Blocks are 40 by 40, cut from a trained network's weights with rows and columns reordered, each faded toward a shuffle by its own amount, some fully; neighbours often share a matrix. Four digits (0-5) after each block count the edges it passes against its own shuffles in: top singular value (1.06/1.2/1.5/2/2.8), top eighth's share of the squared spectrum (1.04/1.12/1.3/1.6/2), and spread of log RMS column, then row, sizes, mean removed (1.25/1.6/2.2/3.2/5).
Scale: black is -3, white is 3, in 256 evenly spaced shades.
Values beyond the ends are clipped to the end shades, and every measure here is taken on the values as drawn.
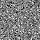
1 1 0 0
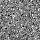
0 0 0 0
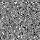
1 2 0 1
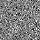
2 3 1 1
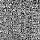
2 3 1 1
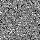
0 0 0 0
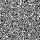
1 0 0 0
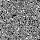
0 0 0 0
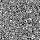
1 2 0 1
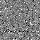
2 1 0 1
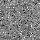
0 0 0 0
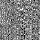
3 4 2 1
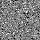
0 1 0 0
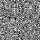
2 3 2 1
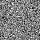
0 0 0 0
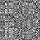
3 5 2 2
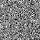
2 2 1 0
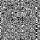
4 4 2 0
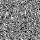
2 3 1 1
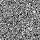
0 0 0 0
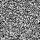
2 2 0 0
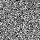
0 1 0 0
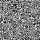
0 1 0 0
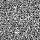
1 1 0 0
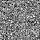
1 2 0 0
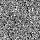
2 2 0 0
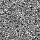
0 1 0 0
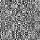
3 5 2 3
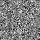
0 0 0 0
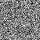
1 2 0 0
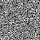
1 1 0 0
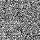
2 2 0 0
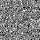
2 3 1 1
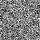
0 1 0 0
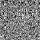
2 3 1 2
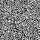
1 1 0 0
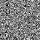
2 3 1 1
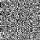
3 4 2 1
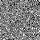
2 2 0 0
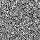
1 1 0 0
